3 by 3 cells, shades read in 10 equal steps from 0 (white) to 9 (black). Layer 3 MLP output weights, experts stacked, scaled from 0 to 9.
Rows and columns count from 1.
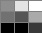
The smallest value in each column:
4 1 0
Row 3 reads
9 9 7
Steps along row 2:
up down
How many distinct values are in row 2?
3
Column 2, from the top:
1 6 9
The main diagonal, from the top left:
4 6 7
